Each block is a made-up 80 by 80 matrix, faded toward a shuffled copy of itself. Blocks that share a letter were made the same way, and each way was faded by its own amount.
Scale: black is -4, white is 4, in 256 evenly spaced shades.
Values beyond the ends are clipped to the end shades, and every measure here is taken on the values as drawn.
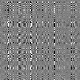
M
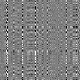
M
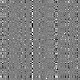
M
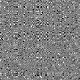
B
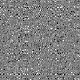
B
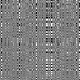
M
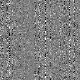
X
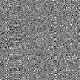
B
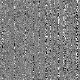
X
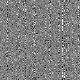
X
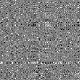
B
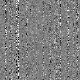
X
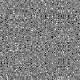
B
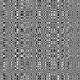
M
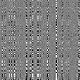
M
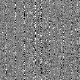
X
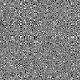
B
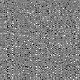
B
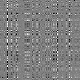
M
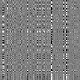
M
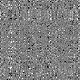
B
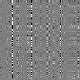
M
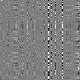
M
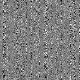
X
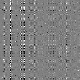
M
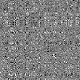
B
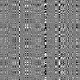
M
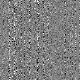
X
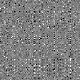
B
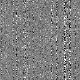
X
